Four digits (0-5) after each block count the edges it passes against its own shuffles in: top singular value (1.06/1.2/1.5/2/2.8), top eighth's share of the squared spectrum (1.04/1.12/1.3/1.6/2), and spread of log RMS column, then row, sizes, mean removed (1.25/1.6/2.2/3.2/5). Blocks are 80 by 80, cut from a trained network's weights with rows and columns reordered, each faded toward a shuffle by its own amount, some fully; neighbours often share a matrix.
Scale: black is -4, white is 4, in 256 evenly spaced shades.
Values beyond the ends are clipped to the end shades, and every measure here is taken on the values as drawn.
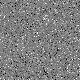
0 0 0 0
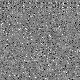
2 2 0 1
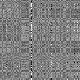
5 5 2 2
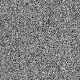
2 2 0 0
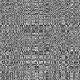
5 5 2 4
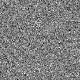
3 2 0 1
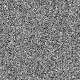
2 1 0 0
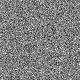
1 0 0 0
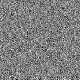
4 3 1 2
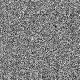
2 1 0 0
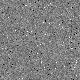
1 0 0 0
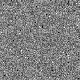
3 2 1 0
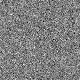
1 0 0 0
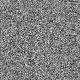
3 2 0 1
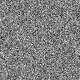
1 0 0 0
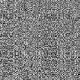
4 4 2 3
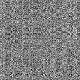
4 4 1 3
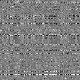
5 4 0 3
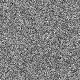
0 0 0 0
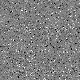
2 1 0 0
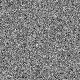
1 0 0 0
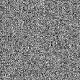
3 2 0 1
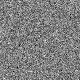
1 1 0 0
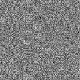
4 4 2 2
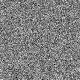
2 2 0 1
